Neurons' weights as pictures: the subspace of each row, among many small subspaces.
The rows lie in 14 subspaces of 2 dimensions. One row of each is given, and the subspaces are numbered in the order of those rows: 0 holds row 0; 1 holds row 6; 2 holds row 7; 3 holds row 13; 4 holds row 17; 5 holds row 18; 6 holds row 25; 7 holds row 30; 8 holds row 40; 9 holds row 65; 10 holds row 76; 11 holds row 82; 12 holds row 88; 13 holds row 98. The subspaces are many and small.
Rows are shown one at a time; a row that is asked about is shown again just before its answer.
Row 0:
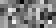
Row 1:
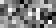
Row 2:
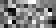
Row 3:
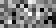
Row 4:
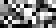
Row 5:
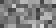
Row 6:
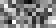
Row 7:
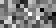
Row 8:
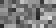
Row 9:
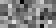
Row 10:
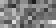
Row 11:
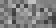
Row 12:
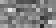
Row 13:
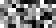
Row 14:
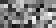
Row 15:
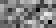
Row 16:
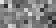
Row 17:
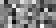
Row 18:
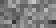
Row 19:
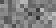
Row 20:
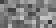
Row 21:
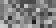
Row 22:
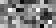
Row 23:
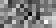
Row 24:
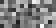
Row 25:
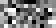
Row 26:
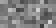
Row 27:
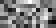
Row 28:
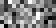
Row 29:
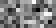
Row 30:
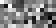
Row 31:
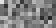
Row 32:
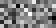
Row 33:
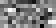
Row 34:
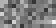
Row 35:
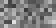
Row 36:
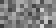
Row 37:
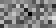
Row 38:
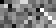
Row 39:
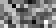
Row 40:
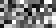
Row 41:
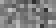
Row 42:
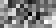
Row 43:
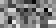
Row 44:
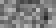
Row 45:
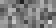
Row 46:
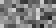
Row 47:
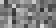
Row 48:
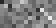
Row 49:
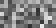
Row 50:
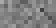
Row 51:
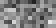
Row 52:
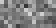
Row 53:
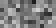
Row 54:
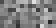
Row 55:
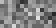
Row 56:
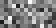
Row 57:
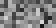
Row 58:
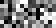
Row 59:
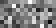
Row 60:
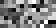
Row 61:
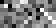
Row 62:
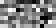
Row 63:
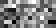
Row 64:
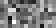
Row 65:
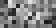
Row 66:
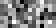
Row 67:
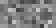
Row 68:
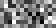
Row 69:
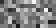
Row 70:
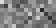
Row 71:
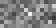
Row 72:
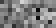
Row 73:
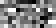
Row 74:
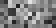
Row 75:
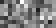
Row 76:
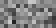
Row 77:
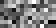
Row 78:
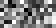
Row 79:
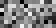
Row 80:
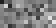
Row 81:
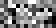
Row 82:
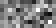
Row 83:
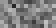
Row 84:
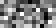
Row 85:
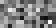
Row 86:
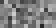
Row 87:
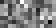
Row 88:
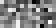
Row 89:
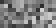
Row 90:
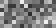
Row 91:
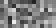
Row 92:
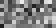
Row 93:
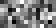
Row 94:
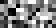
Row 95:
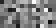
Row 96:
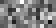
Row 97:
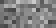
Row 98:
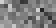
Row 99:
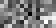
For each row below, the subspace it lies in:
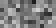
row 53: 11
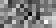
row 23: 9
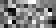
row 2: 6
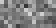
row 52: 7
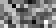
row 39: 3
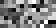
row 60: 5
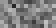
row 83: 3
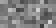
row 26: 10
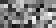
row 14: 7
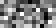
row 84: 1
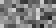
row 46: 3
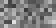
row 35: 8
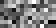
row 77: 5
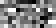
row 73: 6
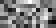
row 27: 1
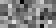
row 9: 4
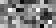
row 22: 10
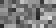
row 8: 3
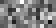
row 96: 0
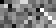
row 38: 13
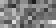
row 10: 5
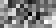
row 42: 9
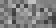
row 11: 10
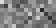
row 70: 13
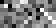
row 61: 13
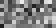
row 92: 8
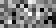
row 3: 10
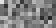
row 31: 4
